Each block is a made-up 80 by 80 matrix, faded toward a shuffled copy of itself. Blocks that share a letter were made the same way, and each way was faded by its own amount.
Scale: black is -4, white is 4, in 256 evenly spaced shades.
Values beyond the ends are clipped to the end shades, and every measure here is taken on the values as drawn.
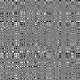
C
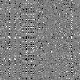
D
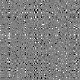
D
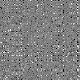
D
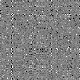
D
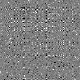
D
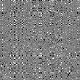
D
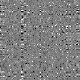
D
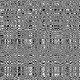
C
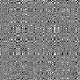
C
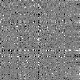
D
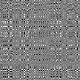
C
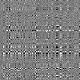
C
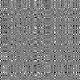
C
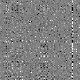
D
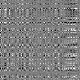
C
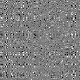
D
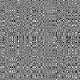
C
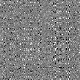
D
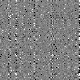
D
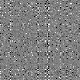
D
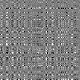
C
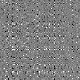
D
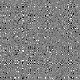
D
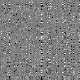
D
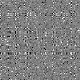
D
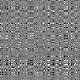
C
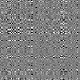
C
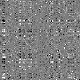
D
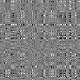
C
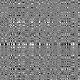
C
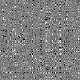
D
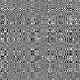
C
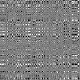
C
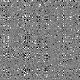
D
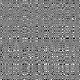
C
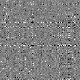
D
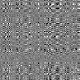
C
